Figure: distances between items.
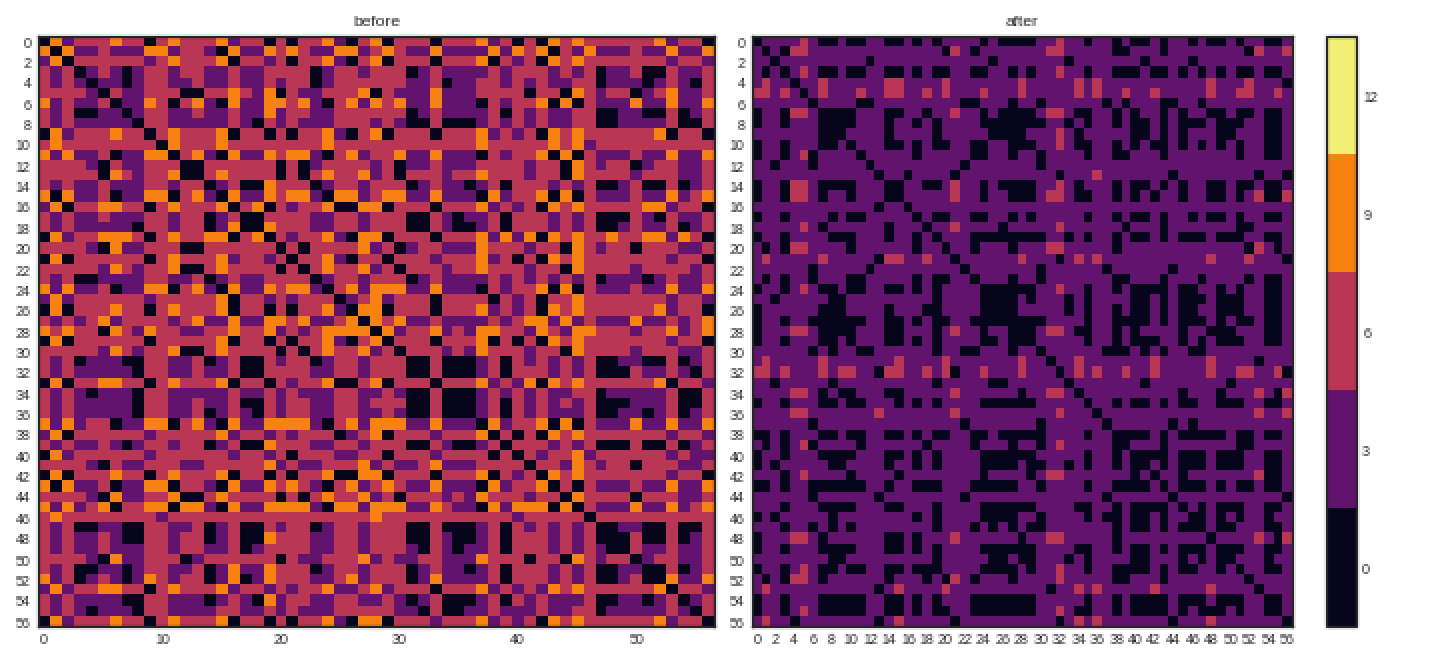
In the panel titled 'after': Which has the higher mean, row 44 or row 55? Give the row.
44
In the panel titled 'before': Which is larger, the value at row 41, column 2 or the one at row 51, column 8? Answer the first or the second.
the first
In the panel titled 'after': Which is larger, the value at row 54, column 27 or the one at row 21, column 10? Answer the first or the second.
the second
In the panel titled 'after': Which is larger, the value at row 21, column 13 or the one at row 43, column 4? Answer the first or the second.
the second
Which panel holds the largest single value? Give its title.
before
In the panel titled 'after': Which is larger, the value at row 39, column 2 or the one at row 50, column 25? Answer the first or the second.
the first
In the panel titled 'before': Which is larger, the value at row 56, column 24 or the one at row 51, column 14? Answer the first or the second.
the first
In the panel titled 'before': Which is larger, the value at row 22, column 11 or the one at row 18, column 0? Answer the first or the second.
the first
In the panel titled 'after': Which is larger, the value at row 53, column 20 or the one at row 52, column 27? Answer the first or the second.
the first
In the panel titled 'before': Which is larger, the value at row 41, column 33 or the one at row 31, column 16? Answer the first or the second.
the first
